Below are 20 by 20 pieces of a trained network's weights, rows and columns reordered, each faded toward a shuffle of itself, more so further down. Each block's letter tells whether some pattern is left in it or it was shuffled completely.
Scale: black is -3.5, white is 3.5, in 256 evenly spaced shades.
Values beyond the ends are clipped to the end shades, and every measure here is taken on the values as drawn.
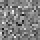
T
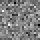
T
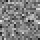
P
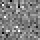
T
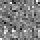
T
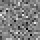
P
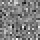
T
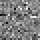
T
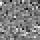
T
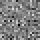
T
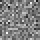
T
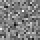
P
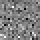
P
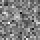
P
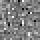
T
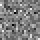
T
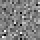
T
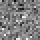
P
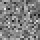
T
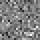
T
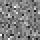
P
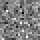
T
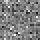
P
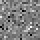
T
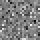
P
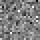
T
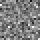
P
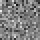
P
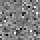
P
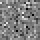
P
